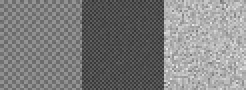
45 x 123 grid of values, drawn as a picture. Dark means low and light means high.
The table splits into one row of 3 panels. Panel 1,1: middling, checkered. Panel 1,2: low, checkered. Panel 1,3: high, fine-grained.
